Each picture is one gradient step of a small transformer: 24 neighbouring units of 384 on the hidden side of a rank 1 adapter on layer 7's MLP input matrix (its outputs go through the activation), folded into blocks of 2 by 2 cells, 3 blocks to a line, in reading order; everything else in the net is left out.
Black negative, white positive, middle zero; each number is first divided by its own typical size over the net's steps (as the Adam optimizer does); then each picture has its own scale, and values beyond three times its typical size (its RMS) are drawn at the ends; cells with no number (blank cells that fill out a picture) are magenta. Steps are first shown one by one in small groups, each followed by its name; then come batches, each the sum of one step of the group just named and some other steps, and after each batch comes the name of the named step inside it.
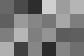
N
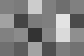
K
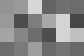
K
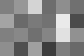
K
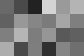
N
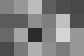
K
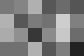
K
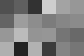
N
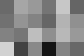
N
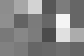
K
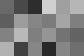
N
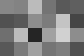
K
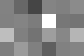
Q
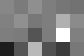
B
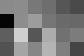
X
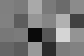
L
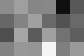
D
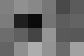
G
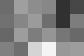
D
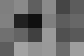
G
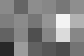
B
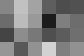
D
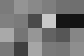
G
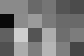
X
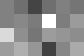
Q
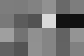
G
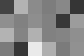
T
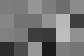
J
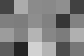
T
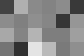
T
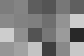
J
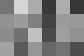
T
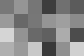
J
